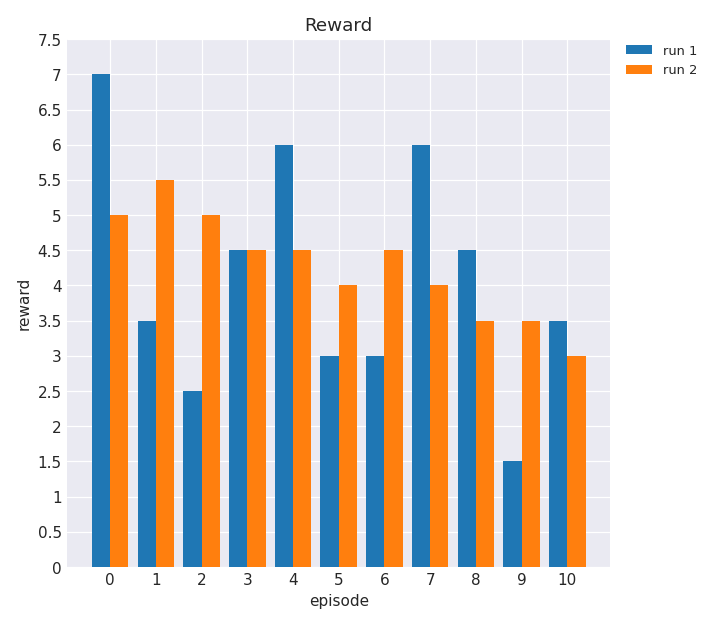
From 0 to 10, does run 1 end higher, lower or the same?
lower
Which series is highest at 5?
run 2
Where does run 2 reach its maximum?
1
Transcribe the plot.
Title: Reward
x-axis: episode, ticks 0 1 2 3 4 5 6 7 8 9 10
y-axis: reward, ticks 0 0.5 1 1.5 2 2.5 3 3.5 4 4.5 5 5.5 6 6.5 7 7.5
Legend: run 1, run 2
Values:
run 1: 7 3.5 2.5 4.5 6 3 3 6 4.5 1.5 3.5
run 2: 5 5.5 5 4.5 4.5 4 4.5 4 3.5 3.5 3
